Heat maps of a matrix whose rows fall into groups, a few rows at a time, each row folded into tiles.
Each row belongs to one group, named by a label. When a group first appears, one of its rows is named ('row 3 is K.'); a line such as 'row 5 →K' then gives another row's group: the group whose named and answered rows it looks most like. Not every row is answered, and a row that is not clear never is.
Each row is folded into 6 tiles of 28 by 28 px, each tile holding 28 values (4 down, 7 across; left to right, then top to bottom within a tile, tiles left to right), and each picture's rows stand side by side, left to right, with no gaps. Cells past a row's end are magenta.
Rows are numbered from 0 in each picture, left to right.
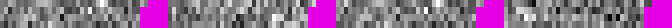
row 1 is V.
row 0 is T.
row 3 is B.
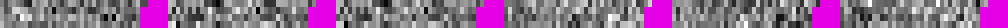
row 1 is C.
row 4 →B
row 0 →B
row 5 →V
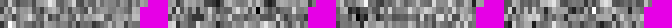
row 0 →T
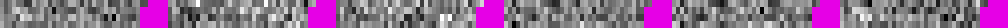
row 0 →B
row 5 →B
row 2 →V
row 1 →V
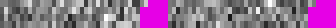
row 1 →T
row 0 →V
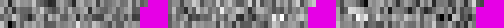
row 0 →C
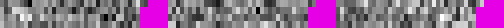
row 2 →V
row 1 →C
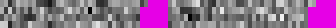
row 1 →V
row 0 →C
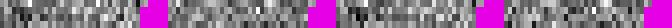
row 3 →T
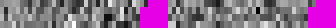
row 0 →B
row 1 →C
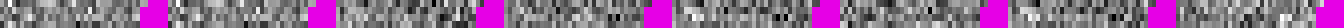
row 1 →T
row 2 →B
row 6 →B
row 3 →B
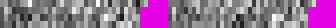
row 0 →V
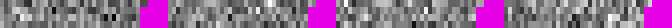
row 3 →V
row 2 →T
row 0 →B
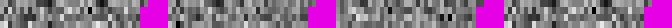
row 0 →C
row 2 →B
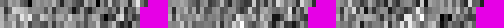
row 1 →B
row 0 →B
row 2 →B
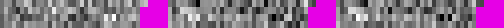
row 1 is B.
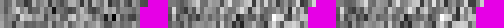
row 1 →V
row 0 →B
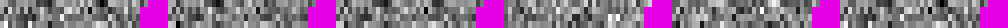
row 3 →V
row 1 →C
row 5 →C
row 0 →C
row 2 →C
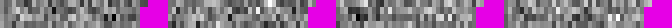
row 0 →B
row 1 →T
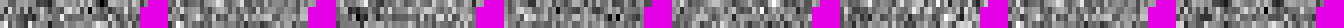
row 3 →B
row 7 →C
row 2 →V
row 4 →T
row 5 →V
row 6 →T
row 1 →T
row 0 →C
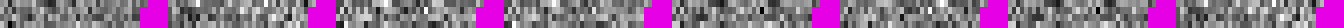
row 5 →T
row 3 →T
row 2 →T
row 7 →V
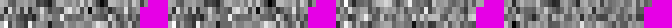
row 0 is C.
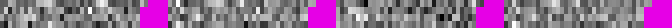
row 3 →T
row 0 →T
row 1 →T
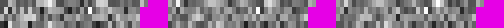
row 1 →T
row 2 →T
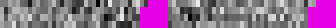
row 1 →V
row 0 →B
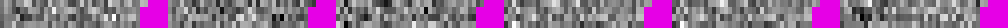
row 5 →V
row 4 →T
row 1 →B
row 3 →T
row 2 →C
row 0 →V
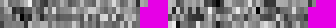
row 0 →V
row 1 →C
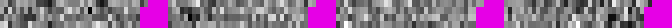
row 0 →C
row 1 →V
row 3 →B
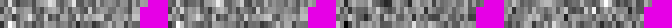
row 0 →T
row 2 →C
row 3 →T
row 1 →T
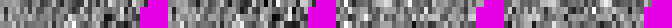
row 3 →T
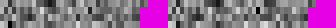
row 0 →C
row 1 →C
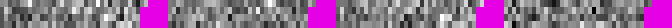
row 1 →T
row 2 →V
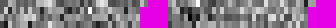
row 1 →V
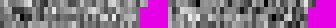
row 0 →V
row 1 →B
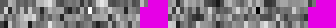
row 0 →T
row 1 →C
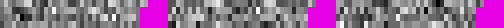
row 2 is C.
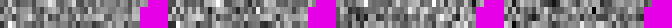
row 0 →T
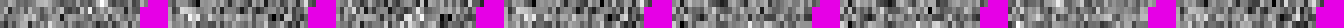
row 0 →T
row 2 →B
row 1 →B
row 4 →C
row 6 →T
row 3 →B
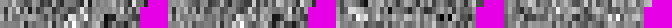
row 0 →B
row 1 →B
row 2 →B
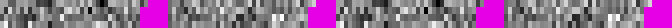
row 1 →V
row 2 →C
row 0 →C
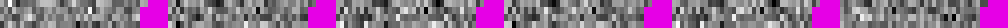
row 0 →T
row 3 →C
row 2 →C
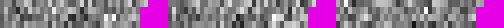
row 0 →V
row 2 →T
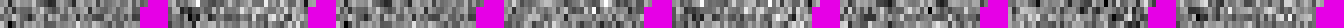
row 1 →V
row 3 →T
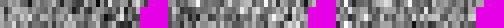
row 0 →B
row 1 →V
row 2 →T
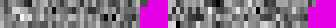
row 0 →B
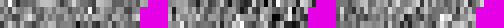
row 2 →V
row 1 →B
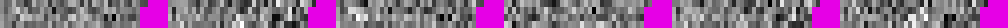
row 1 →B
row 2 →B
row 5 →B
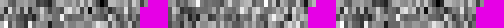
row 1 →V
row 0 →C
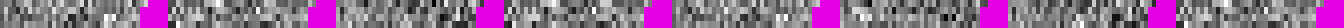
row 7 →T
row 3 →T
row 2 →B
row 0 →V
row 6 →B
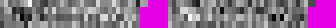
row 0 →V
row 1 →B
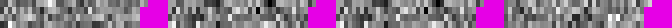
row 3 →V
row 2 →C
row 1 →C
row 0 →T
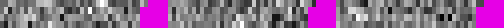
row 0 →T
